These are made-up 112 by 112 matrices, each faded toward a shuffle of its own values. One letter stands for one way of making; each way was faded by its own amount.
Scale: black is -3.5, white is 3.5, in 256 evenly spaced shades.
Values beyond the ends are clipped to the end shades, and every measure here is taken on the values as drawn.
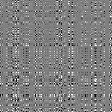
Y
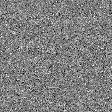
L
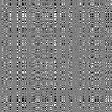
Y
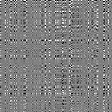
Y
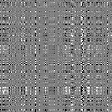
Y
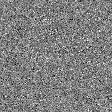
L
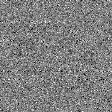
L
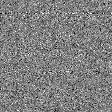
L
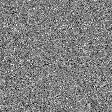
L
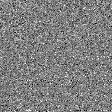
L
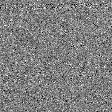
L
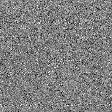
L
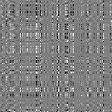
Y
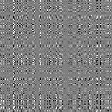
Y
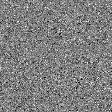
L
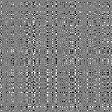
Y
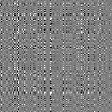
Y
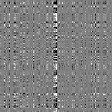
Y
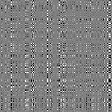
Y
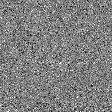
L
